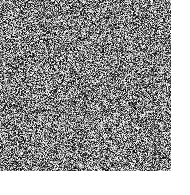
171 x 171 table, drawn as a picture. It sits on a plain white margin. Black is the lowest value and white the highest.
Neither half mirrors the other. The histogram is flat. The grain is fine, like static. No single row or column stands out from its neighbours. On average the colour sits 50% of the way up the scale.
